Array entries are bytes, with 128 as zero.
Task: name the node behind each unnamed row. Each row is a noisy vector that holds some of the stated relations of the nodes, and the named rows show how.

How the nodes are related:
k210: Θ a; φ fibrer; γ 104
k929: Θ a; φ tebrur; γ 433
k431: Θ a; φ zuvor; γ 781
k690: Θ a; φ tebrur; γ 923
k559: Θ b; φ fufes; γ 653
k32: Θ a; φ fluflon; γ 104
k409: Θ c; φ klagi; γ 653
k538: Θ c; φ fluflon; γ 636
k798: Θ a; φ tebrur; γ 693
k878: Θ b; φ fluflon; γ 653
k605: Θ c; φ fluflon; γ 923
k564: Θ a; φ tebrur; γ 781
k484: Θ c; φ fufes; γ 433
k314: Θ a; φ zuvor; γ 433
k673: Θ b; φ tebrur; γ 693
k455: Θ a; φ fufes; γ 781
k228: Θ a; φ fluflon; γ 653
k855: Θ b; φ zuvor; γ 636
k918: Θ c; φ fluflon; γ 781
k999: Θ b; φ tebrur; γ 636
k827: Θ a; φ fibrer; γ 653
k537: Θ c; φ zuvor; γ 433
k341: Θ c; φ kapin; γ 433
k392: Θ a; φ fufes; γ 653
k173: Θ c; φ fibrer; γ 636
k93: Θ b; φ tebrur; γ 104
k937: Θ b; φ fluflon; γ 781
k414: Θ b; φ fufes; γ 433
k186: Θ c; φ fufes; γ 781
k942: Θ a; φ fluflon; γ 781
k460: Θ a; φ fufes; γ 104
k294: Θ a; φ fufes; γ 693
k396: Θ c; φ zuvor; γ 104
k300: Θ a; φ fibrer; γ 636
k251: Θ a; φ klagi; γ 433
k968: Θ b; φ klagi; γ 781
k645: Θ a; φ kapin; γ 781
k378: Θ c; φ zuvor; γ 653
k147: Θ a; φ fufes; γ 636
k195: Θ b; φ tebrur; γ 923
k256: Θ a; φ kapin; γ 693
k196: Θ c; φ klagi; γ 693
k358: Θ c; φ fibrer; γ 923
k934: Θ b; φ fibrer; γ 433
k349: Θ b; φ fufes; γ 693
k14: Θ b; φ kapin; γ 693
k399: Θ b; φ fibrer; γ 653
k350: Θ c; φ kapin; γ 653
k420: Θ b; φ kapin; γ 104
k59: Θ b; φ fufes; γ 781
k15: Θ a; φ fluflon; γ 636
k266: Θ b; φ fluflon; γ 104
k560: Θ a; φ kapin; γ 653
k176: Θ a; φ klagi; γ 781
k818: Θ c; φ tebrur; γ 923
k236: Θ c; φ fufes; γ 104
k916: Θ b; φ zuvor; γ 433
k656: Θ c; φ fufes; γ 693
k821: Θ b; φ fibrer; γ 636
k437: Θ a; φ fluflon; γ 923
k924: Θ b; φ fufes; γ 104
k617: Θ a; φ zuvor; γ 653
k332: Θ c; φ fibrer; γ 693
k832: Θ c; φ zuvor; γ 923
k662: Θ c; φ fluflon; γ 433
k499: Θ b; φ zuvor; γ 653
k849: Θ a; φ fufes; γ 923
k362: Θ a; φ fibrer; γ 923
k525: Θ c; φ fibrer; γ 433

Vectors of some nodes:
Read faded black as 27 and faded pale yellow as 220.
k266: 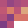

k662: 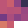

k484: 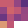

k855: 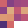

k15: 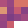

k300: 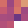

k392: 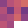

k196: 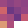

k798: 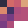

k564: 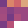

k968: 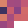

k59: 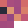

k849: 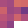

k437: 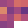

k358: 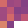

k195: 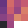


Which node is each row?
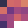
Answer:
k690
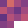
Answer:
k818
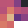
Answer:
k537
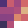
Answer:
k673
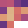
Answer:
k916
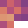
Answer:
k314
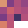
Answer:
k173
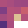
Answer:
k878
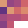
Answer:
k821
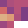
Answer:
k617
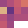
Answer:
k256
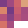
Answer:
k294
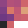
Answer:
k999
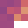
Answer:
k349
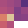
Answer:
k378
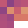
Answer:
k924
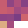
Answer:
k236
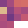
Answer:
k32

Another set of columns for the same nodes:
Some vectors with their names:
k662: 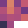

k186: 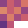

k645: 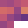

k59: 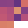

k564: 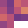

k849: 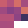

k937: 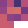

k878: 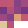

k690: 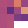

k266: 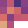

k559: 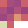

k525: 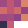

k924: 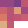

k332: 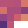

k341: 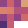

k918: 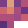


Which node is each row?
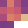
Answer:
k396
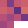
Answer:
k256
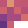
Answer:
k358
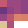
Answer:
k499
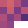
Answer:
k437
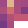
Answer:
k605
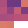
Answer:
k349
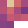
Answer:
k538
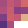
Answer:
k196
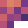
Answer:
k15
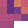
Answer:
k798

